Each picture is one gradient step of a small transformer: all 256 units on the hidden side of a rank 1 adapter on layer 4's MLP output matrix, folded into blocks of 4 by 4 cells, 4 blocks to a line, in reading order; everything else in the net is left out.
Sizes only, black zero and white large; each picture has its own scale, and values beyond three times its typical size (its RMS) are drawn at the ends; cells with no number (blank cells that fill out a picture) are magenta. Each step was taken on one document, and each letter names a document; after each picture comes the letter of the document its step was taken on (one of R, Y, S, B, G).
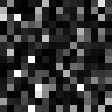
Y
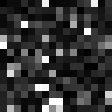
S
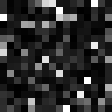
S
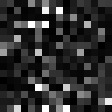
S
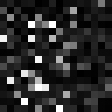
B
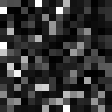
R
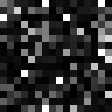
Y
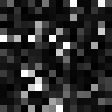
B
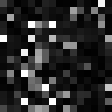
B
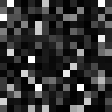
Y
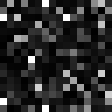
Y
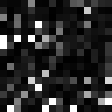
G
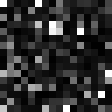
R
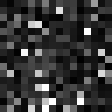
S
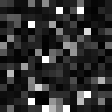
S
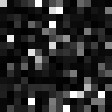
R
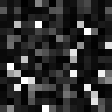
R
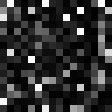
Y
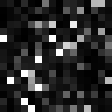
B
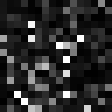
B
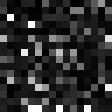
B
